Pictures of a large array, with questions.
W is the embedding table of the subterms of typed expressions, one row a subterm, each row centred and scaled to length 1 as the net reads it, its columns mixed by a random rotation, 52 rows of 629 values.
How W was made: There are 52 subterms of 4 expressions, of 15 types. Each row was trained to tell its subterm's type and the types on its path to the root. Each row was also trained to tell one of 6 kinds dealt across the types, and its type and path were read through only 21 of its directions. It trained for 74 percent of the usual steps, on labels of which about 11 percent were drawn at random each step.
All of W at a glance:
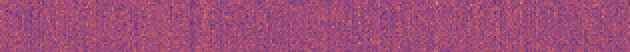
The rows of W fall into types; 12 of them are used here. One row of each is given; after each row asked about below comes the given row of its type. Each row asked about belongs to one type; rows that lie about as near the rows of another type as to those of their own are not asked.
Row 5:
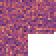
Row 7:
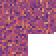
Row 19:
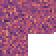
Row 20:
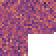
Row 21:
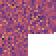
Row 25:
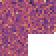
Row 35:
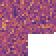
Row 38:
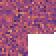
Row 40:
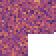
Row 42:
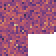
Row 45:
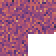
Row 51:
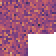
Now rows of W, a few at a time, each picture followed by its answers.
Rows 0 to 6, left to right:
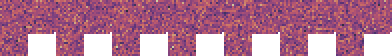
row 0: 5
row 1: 42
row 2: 42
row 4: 19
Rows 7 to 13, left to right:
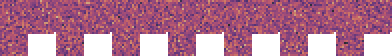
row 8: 35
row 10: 45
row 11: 20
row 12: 20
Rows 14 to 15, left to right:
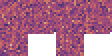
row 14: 20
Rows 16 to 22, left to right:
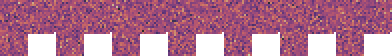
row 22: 7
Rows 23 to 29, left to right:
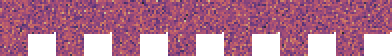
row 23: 42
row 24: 7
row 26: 45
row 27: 20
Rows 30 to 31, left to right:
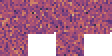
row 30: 40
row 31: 38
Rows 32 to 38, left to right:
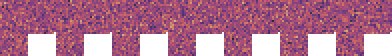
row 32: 21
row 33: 35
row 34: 42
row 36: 21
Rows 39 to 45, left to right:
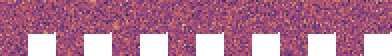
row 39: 35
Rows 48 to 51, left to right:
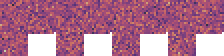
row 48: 21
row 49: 35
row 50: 40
